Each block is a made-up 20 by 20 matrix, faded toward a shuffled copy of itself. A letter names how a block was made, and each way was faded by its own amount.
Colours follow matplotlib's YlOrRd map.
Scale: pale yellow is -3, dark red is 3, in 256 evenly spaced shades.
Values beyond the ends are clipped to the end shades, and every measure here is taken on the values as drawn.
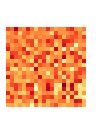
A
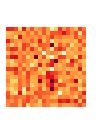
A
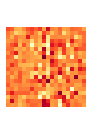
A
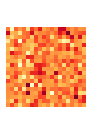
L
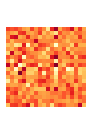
A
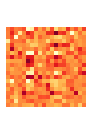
A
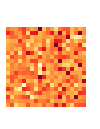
L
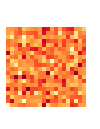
L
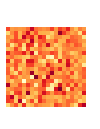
L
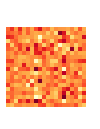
A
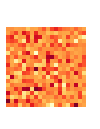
L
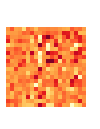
A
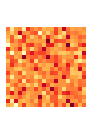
L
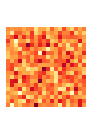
L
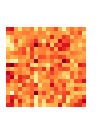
A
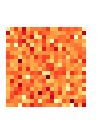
L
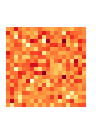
L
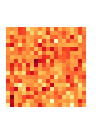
L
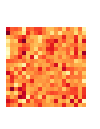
A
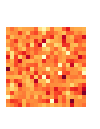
L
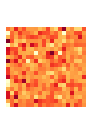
A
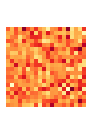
A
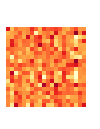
A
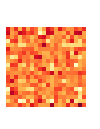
A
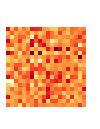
A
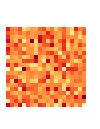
A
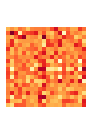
A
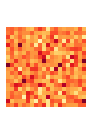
L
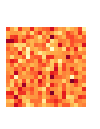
L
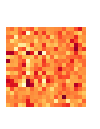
A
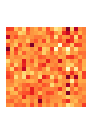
A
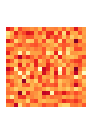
A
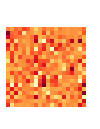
A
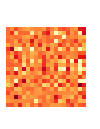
A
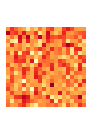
L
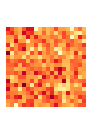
L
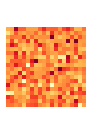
L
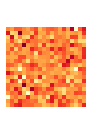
L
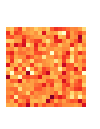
L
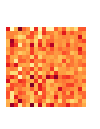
A
